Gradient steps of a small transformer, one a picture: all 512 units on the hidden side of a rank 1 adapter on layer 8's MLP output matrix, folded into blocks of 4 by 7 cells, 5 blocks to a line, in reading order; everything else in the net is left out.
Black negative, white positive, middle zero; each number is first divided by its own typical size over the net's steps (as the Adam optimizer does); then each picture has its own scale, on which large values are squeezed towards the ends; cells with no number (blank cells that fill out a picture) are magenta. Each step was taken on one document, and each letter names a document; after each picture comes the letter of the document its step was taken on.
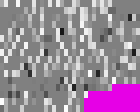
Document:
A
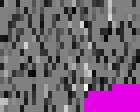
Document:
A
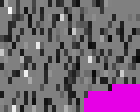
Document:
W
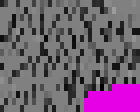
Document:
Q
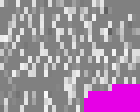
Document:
A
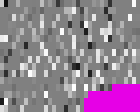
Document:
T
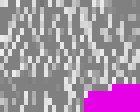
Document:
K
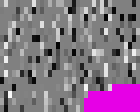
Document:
K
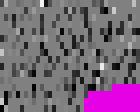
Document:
Q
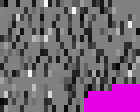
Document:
Q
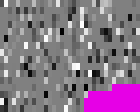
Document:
T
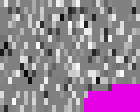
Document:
W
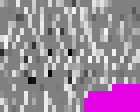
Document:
K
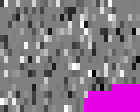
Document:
T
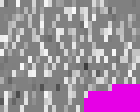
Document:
A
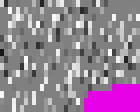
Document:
W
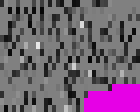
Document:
W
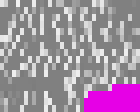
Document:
T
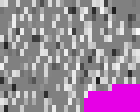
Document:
K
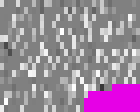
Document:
A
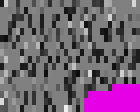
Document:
A
